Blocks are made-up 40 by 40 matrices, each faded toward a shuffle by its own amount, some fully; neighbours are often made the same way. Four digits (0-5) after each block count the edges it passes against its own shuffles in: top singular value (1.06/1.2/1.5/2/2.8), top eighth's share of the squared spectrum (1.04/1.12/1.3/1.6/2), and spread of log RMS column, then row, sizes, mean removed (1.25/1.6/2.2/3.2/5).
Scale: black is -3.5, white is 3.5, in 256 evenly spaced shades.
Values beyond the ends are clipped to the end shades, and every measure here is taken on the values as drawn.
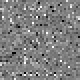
3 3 1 1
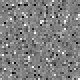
2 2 0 0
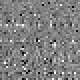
3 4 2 2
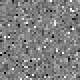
1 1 0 0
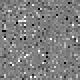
2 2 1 0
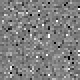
2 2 1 0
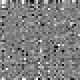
3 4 2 2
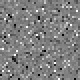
0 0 0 0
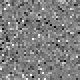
1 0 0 0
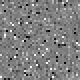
0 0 0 0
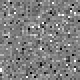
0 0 0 0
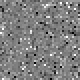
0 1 1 0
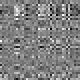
4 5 3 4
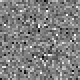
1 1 0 0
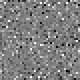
0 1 0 0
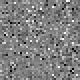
1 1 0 0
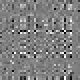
4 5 3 3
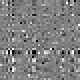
4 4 2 2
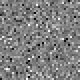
2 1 0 0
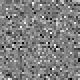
3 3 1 1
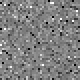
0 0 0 0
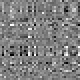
4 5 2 3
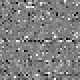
3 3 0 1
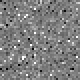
1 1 0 0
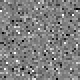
1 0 0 0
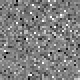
1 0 0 0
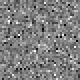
2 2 0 0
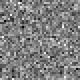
0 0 0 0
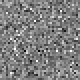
1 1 0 0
